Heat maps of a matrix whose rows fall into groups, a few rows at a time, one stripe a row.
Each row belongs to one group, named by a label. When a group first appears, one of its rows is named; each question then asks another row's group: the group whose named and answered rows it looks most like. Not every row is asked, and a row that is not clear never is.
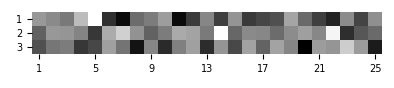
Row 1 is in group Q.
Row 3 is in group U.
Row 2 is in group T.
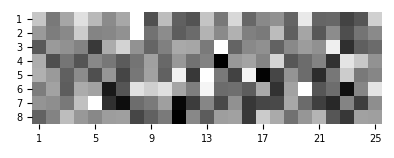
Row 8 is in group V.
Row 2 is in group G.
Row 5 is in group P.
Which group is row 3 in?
T
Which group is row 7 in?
Q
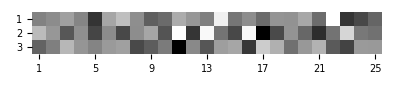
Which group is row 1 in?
T
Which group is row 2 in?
P
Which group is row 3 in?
V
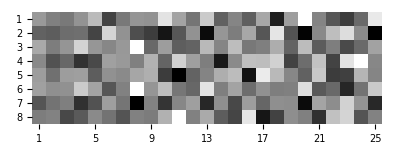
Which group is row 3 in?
G
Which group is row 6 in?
G
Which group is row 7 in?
U
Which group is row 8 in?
P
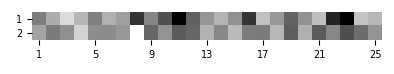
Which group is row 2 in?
G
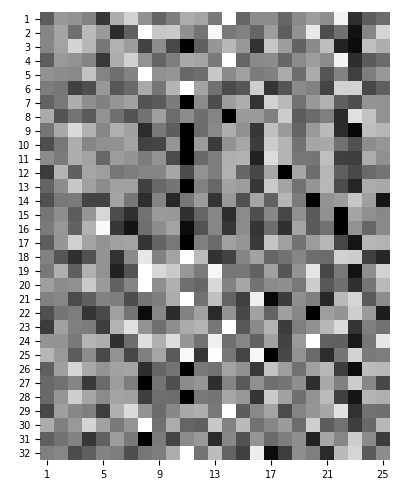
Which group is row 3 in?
V
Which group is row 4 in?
T
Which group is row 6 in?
P
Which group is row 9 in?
V
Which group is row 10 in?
V
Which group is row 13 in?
V
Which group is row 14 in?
U
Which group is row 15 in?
Q
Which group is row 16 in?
Q
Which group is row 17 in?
V
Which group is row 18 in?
P
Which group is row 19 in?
G
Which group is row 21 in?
P
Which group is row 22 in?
U
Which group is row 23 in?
T
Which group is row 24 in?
G
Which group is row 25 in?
P
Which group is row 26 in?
V
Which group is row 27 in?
U
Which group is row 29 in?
T
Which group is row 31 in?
U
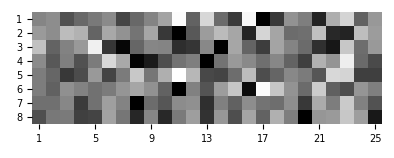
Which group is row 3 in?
Q
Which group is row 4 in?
U
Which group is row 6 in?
V
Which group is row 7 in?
U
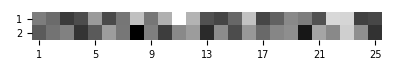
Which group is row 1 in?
P
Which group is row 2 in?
U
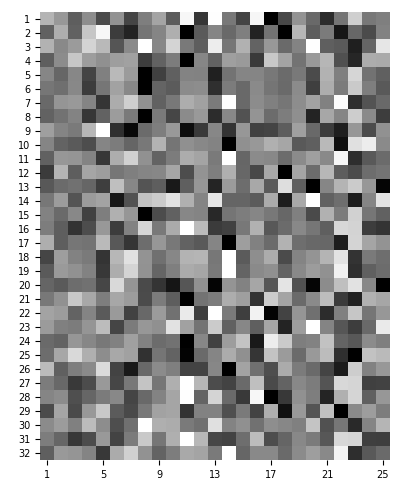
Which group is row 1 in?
P
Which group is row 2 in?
Q
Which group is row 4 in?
V
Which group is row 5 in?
U
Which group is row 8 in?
U
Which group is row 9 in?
Q
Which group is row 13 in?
U
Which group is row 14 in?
G
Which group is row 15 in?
U
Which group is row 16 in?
P
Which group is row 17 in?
Q
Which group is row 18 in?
T
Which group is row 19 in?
T
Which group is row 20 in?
U
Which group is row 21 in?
V
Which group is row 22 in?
P
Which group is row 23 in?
G
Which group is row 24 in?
V
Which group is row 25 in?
V
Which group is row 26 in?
Q
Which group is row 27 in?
P
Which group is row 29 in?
Q
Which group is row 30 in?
G
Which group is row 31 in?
P
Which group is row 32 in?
T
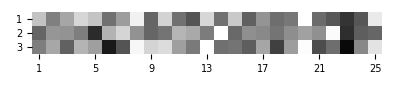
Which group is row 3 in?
G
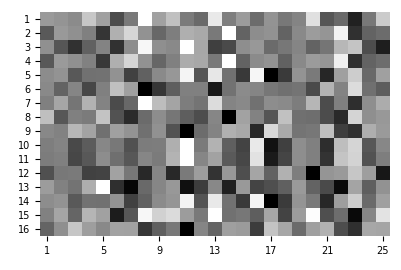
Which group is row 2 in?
T
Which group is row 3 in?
P
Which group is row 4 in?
T
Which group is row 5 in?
P
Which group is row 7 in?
G
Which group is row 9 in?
V
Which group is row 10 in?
P
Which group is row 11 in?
P
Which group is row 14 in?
P
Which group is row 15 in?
G
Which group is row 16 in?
V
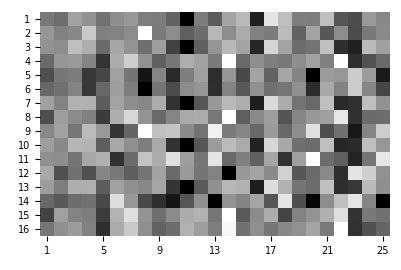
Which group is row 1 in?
V
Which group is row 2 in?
G
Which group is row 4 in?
T
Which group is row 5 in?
U
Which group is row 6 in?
U
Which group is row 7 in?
V
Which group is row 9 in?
G
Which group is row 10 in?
V
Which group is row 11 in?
G
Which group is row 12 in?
Q
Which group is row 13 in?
V
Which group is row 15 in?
T
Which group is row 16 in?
T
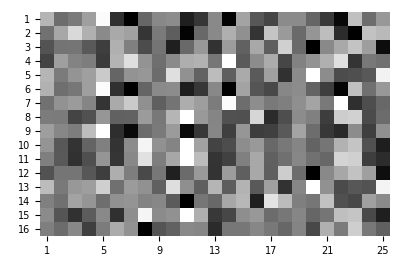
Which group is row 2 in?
V
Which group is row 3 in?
U
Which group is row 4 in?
T
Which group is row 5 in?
G
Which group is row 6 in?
Q
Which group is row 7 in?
T
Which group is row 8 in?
P
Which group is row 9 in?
Q
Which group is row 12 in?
U
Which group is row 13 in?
G
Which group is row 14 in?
V
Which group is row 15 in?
P
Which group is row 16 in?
U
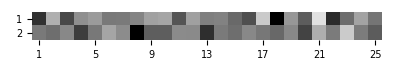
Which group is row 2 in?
U
